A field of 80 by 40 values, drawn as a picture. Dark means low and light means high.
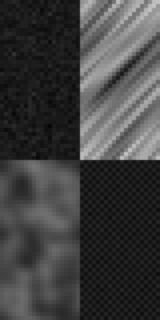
It is made of 2 by 2 panels. Panel 1,1: very low, fine-grained, faint in contrast. Panel 1,2: middling, slanting up to the right, strong in contrast. Panel 2,1: low, blotchy. Panel 2,2: very low, checkered, faint in contrast.
